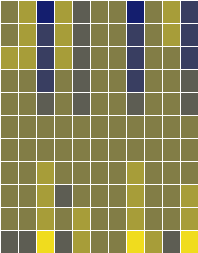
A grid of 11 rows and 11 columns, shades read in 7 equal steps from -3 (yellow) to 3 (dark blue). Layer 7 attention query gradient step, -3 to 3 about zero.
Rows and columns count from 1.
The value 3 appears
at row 1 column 3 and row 1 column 8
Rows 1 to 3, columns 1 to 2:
0 -1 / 0 -1 / -1 -1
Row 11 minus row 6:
1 1 -3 1 -1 0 0 -3 -1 1 -3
